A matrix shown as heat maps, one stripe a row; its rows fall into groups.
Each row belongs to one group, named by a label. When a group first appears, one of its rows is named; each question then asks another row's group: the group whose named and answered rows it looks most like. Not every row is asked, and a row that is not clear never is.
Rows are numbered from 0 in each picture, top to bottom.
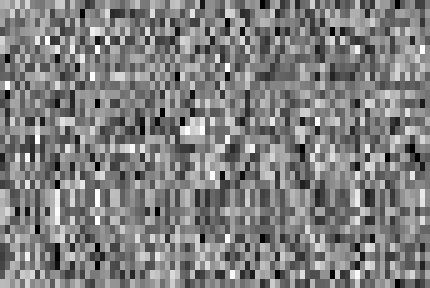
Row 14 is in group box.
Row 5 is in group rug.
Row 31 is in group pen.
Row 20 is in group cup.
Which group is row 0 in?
pen
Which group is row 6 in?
cup
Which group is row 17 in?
cup
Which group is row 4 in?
box
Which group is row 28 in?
cup
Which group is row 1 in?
box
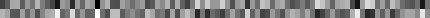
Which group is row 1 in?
rug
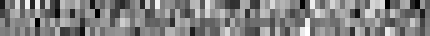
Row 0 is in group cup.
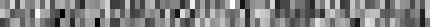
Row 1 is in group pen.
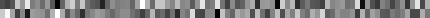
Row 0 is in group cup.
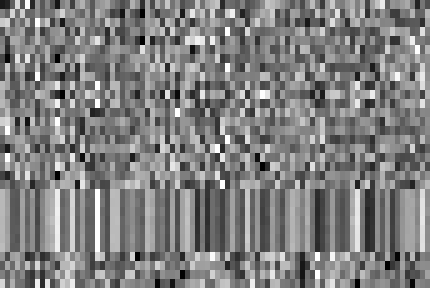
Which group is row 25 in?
rug
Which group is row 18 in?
pen
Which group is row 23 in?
rug
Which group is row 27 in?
rug
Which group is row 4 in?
box
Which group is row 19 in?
cup
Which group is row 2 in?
pen
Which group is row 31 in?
box
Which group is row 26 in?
rug
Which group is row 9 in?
rug
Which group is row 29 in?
cup
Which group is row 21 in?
rug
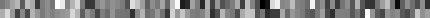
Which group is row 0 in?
pen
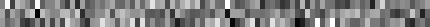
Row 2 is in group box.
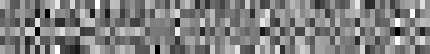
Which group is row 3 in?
pen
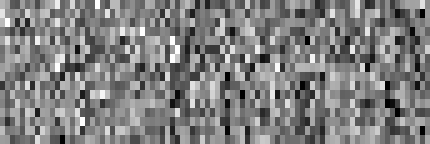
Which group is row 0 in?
rug
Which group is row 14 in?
pen
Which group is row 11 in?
cup
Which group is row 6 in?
pen
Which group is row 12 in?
pen
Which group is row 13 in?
cup
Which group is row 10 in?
box
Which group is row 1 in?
pen
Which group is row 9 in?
cup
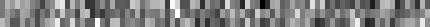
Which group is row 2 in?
rug
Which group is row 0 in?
pen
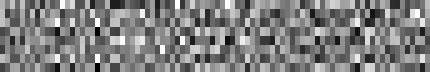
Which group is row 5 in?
cup
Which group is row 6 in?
rug
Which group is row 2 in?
rug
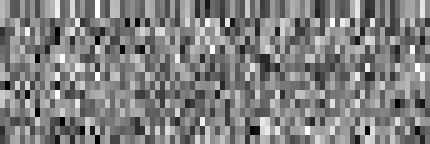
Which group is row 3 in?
cup
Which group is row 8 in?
rug
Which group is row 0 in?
rug
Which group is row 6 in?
pen
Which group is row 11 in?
pen
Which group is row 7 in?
cup
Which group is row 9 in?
cup
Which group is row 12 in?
pen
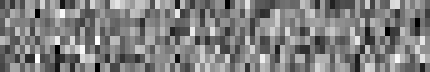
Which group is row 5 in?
cup
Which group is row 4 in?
rug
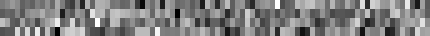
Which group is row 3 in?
cup
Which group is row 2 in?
rug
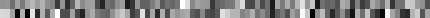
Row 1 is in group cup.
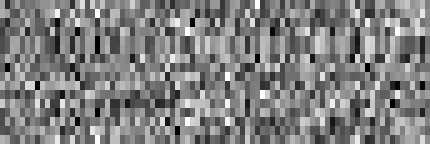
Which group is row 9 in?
pen
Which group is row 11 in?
box
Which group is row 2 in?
cup
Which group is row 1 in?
rug
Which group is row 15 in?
rug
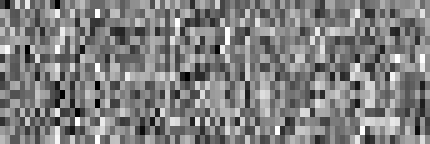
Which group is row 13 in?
cup
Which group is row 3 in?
box
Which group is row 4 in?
pen
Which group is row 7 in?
rug
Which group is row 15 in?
rug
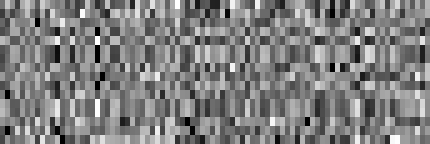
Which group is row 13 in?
pen
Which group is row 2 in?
pen
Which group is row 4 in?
rug
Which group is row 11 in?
rug
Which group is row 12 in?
rug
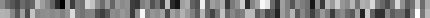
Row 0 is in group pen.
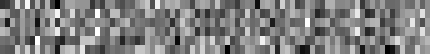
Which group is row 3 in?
rug
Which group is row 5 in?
cup
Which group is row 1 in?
rug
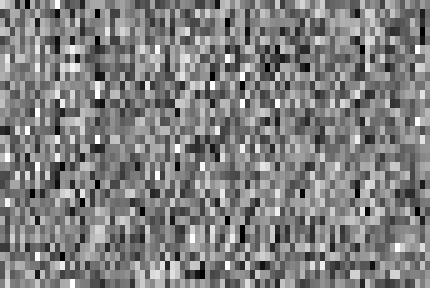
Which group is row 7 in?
cup
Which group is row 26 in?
box
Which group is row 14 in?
cup
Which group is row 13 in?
cup
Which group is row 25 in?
box
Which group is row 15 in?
rug
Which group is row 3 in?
pen
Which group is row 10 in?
rug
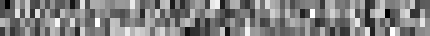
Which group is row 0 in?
cup
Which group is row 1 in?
cup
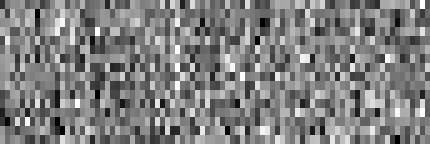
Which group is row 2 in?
pen
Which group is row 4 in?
cup
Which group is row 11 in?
cup
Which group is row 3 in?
rug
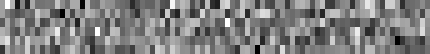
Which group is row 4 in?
pen
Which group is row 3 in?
rug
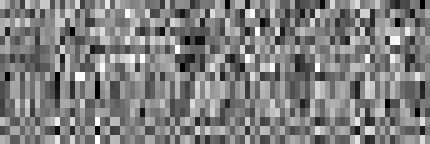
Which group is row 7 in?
box
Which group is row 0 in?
pen
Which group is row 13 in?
rug
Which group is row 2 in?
pen
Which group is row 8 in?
cup
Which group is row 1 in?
box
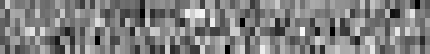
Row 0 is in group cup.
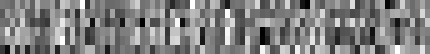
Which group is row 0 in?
cup
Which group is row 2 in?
box
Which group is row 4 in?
pen
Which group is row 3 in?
pen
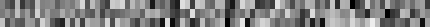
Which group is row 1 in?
cup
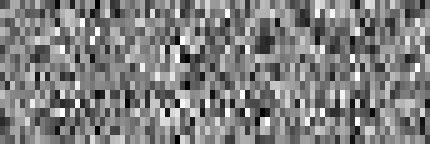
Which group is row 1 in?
box
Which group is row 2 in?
cup
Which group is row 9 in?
pen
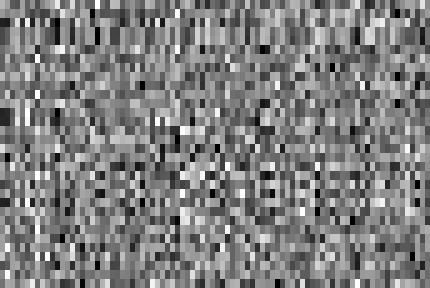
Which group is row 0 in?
rug
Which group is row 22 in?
cup
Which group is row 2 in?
cup
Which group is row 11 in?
pen
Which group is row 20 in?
cup
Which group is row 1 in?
box
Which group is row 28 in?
box
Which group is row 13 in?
cup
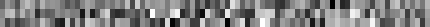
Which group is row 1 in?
box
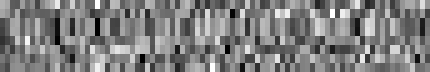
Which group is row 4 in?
cup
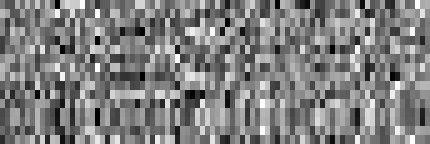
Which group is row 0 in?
cup
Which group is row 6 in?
box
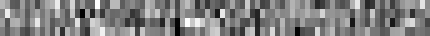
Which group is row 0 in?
rug
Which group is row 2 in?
box
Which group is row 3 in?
box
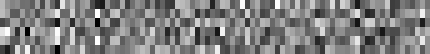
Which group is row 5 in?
cup
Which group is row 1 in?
rug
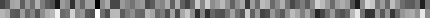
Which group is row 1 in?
rug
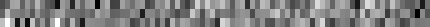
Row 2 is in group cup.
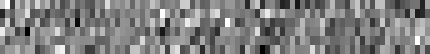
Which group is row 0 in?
pen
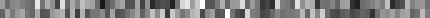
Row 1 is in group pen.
